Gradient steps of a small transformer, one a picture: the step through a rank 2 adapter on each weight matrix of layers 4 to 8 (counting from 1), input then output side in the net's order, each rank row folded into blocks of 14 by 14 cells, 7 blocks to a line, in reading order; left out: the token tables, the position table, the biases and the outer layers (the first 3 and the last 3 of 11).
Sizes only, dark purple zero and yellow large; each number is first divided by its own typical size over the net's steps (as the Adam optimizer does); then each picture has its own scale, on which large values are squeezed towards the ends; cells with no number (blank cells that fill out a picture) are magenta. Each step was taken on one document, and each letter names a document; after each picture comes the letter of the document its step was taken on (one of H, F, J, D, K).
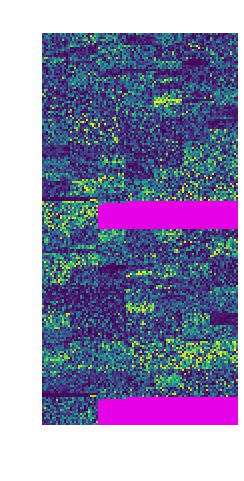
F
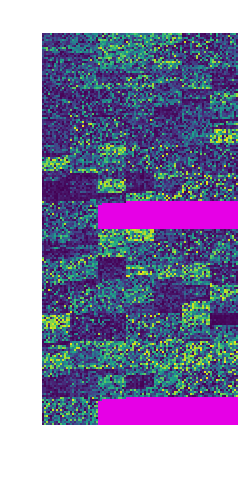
F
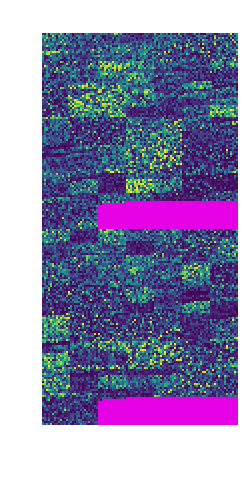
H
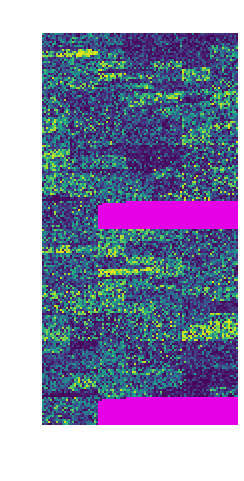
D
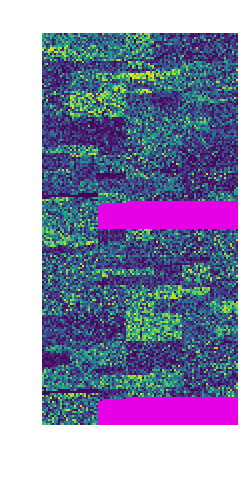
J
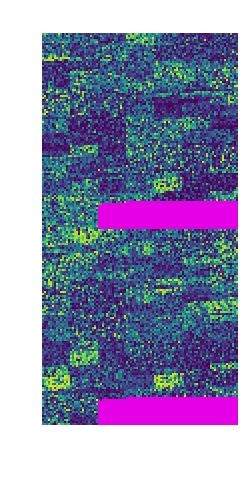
J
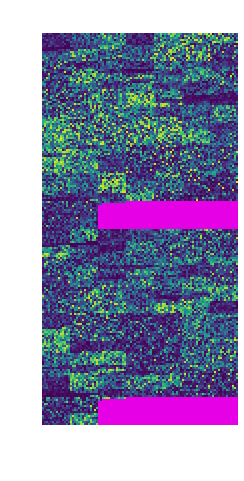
D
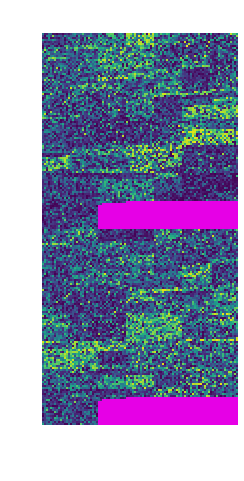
J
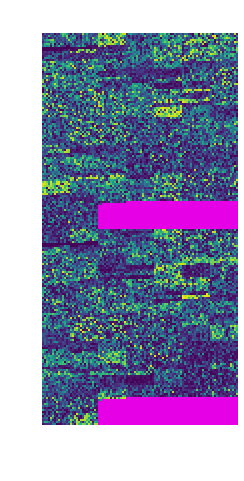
D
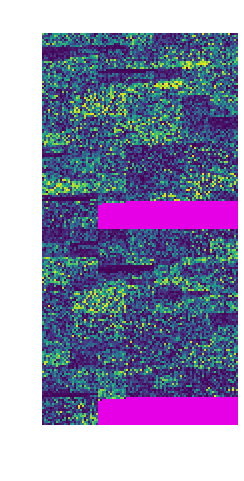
D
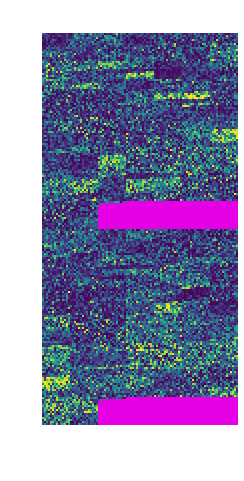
H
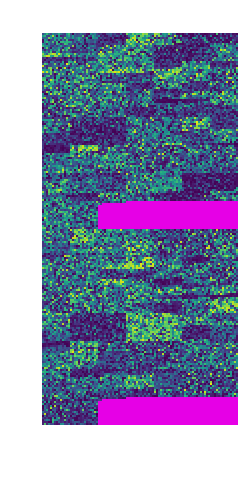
J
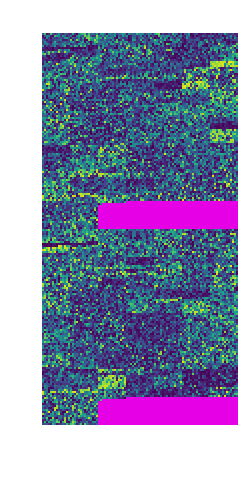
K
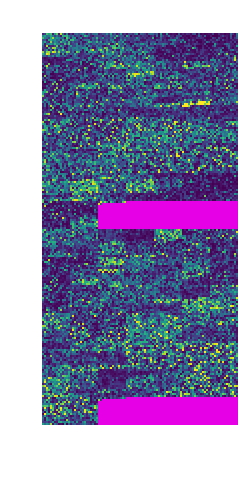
H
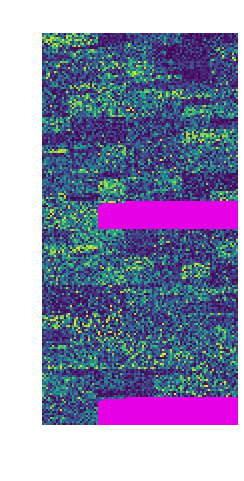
H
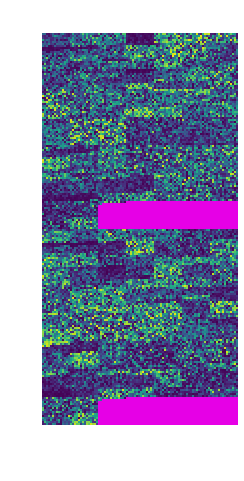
D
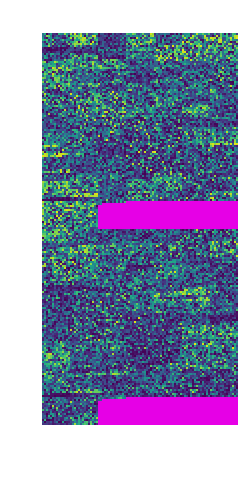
D
